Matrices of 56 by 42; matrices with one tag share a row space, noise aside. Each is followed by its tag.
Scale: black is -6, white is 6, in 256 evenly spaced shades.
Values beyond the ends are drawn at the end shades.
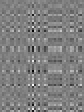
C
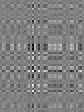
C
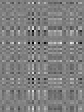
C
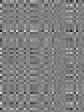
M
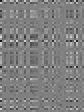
M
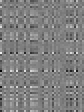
M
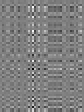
C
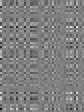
M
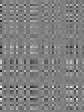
M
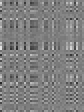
M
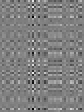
C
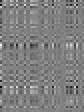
M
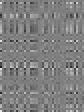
M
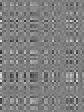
M
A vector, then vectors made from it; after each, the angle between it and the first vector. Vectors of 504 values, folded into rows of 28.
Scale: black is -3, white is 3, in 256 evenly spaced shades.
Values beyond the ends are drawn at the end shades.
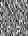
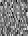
partly opposed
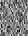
nearly opposite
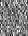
nearly parallel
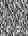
nearly parallel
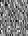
nearly parallel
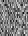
partly aligned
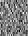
nearly opposite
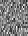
orthogonal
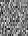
partly aligned
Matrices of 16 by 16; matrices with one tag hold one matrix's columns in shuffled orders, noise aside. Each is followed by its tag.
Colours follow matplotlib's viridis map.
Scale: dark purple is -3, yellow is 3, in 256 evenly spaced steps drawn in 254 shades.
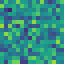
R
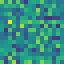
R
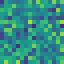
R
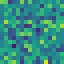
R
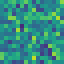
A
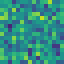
A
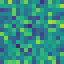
R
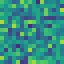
R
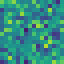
R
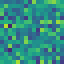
R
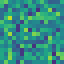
A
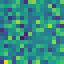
R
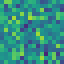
A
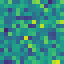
R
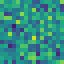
A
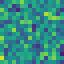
A
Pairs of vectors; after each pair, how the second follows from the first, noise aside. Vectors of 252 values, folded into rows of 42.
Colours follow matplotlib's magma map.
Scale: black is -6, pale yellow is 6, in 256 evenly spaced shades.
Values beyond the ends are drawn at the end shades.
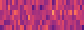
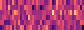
scaled up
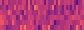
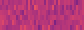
shrunk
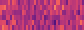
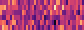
scaled up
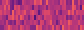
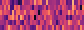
scaled up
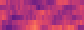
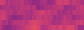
shrunk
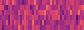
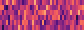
scaled up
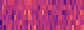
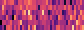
scaled up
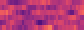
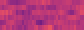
shrunk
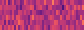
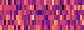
scaled up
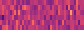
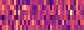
scaled up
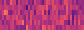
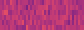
shrunk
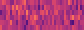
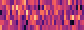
scaled up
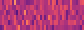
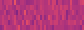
shrunk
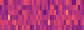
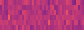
shrunk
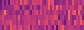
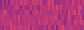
shrunk
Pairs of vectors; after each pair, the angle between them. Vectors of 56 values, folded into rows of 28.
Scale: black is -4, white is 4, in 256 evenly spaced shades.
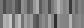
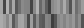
partly aligned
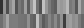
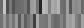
partly aligned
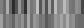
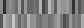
orthogonal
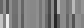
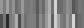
nearly opposite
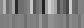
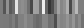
nearly opposite
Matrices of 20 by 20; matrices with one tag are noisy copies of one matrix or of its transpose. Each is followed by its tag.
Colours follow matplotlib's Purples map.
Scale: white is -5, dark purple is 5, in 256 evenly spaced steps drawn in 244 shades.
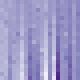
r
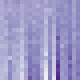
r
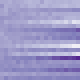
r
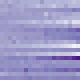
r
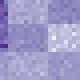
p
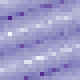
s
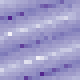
s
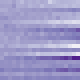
r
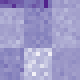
p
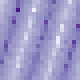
s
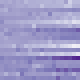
r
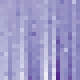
r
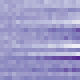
r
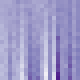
r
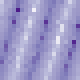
s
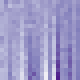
r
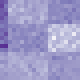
p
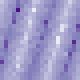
s
